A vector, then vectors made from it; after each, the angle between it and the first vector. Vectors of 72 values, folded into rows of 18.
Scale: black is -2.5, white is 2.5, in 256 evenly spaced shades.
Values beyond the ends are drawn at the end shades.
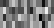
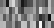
partly aligned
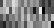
orthogonal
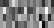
nearly parallel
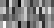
partly aligned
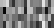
nearly opposite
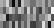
partly opposed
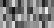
nearly parallel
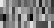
orthogonal
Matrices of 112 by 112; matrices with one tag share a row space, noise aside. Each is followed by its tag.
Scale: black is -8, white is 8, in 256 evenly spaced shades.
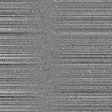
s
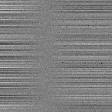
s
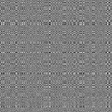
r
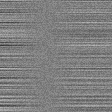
s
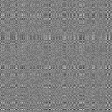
r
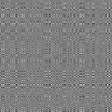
r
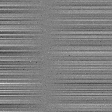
s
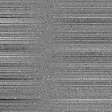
s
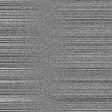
s
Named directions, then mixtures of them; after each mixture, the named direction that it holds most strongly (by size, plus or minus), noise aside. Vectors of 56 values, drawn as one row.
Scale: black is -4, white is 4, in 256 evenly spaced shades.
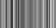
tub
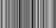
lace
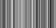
tub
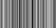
lace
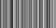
tub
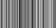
lace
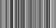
tub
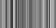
tub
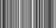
lace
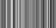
tub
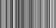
tub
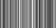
lace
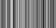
tub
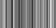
tub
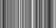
lace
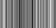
lace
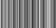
lace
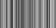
tub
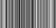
lace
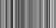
tub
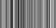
tub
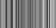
tub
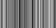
lace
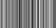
lace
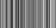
tub
